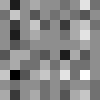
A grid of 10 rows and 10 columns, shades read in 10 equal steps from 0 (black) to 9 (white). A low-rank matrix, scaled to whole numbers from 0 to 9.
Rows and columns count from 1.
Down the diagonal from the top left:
6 7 5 6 5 5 6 4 5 4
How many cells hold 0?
1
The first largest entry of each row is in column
9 2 4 9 9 2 2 9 1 9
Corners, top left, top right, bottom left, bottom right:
6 4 6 4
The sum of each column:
51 32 47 52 47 48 42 51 60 46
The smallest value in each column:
3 0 3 3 3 4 1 4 3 4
